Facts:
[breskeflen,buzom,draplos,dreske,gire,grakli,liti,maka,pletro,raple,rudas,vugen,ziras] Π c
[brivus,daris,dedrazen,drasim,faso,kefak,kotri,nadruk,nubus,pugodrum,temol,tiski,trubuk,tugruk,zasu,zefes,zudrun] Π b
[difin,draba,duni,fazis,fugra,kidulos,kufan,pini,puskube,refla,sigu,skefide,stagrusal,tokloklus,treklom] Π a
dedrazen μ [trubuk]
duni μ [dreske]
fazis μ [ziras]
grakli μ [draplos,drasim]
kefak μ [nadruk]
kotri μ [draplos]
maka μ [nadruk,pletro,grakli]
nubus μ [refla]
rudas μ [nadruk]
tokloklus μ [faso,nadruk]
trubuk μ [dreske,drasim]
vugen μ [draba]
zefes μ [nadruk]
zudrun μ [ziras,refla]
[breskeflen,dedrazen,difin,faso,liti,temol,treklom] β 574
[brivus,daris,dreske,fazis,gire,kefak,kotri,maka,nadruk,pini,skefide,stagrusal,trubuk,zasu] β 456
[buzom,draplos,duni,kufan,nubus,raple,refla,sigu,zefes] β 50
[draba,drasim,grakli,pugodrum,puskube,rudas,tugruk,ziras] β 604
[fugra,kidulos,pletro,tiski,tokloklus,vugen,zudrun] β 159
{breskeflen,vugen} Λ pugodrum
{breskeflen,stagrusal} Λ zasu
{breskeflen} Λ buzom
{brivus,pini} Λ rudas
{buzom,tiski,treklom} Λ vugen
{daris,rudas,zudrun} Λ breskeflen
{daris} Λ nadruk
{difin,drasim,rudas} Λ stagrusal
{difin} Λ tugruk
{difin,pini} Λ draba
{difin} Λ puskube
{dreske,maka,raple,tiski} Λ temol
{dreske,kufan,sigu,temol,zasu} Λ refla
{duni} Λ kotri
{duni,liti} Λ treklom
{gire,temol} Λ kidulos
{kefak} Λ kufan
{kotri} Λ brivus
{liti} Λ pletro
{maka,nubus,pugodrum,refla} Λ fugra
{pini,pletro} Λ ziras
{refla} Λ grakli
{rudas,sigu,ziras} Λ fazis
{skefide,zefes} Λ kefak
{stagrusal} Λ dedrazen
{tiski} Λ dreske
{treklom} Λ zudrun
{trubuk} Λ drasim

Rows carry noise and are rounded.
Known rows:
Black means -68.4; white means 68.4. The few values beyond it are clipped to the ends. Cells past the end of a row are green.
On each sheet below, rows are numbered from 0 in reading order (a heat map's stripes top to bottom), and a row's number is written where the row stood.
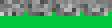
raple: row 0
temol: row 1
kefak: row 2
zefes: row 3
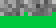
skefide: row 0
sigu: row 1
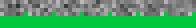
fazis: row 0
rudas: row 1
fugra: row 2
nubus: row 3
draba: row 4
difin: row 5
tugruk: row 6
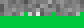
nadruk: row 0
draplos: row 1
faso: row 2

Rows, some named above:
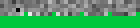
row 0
drasim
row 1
ziras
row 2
raple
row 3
difin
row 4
temol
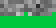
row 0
zasu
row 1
duni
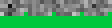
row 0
treklom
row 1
daris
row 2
zasu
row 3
fugra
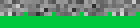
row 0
maka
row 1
brivus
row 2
kotri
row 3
duni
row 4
gire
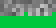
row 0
tiski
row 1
breskeflen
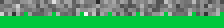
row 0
dreske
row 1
kufan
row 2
skefide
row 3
pletro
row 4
kidulos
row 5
stagrusal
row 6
difin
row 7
zudrun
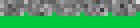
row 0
difin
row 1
tiski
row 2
dedrazen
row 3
trubuk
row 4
refla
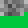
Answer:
pini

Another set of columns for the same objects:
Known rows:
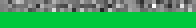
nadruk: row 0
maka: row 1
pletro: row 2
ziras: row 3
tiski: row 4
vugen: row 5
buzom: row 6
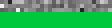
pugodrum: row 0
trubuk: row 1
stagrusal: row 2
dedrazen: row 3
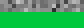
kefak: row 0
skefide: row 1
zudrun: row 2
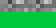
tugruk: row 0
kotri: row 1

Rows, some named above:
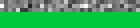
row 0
fugra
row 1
breskeflen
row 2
kufan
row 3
refla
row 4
gire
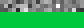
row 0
dreske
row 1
zudrun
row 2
fugra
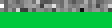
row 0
fugra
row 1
kufan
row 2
duni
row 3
sigu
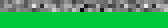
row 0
daris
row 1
temol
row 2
treklom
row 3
rudas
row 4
liti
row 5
temol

